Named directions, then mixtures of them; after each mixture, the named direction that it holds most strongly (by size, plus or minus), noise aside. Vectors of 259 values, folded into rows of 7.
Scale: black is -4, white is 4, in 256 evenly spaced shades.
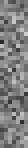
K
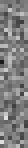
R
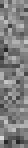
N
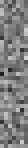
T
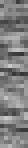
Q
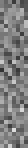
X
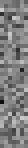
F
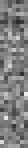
R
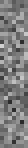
K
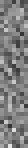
X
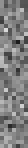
X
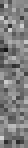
N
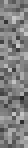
K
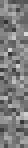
K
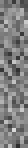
X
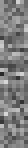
T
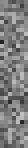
K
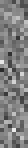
X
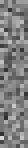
R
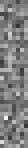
R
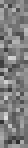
T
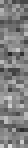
Q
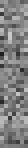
F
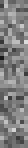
N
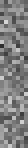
K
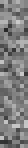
R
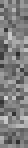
N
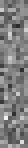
F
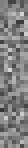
K
